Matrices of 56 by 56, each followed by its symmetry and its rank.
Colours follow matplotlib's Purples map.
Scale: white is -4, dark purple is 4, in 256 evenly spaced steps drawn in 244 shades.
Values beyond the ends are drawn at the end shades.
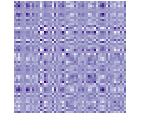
symmetric, rank three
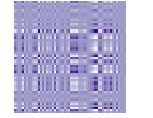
neither, rank one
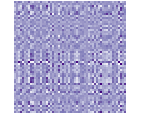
neither, rank three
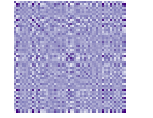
symmetric, rank three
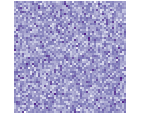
neither, full rank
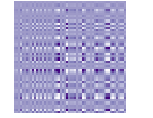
neither, rank one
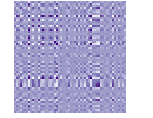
symmetric, rank two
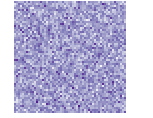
neither, full rank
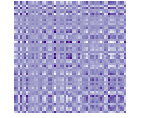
symmetric, rank two
